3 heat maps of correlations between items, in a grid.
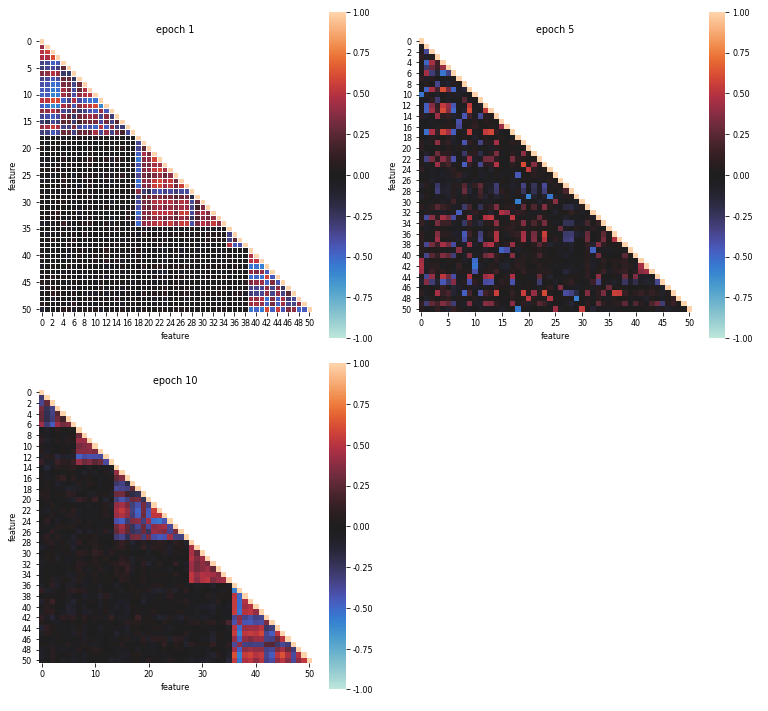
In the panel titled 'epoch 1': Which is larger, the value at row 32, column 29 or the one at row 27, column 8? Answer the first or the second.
the first
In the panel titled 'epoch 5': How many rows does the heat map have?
51
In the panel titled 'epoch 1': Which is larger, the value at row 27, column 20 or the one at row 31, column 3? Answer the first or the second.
the first
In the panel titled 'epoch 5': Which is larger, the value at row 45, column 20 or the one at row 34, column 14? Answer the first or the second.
the second
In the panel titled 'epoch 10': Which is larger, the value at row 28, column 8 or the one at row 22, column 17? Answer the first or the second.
the first
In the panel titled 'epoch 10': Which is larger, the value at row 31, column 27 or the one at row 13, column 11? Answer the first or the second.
the second
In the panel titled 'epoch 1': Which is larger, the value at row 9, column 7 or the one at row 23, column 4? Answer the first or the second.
the first
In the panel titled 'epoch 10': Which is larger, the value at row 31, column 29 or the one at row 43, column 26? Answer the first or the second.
the first
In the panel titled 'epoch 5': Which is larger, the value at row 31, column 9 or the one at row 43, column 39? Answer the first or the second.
the first
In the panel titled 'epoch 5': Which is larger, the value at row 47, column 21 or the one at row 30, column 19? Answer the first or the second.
the first
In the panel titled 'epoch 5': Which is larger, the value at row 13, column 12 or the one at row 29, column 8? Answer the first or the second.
the first
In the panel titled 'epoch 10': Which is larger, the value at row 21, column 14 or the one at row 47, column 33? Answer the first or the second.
the first
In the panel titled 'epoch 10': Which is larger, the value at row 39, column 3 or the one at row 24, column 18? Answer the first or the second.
the second
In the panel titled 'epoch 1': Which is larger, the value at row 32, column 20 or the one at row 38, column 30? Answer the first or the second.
the first
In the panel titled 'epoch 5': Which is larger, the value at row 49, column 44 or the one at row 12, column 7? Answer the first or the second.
the first
